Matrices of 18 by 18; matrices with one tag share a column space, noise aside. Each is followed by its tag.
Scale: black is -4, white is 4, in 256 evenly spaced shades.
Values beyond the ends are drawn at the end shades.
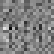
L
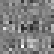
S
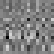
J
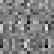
S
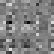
S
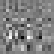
J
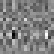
J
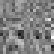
J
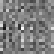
L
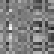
L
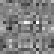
S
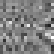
J
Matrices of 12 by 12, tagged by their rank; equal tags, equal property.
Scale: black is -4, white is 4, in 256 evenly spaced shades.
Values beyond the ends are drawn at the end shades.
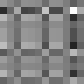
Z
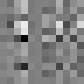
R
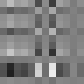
Z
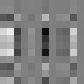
Z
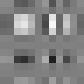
Z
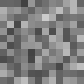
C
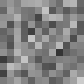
C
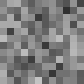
C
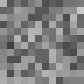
C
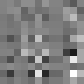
R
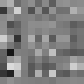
R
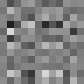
R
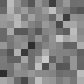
C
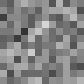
C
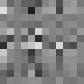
R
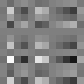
Z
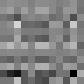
R
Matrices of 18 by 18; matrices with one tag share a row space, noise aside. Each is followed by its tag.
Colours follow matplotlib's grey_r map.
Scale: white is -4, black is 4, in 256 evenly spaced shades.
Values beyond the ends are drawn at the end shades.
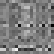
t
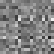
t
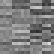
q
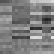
q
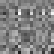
t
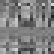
t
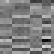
q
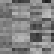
q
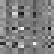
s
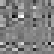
s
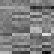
q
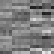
q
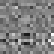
t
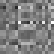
t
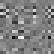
s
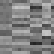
q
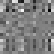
s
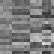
q
